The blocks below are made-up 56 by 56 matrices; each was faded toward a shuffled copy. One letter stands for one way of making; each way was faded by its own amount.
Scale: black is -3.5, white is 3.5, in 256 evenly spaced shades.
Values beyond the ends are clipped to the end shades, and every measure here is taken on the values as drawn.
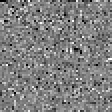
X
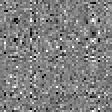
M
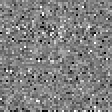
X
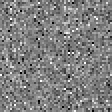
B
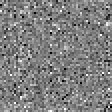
B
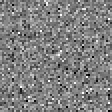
B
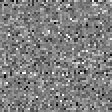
X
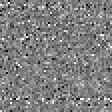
X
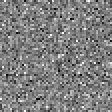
X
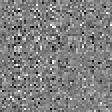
M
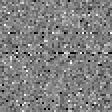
X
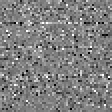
X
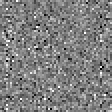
B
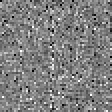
B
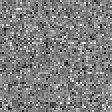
X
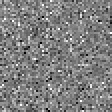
B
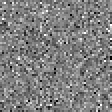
B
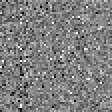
B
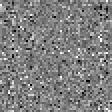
B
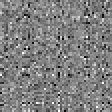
M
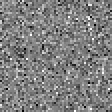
B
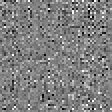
M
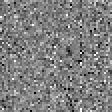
B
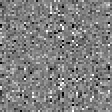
M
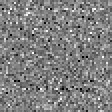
X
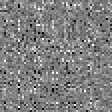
M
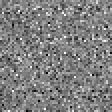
X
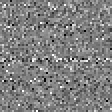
X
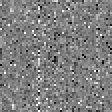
B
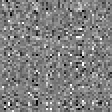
M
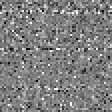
X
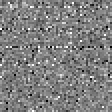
X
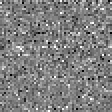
X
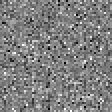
B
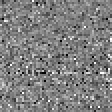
X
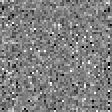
B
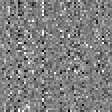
M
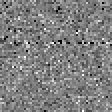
X
